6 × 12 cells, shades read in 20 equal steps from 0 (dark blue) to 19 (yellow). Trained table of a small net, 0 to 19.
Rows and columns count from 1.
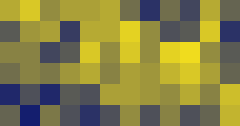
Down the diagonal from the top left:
14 12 4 12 5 5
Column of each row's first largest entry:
2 7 10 10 12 12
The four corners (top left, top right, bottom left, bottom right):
14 7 7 15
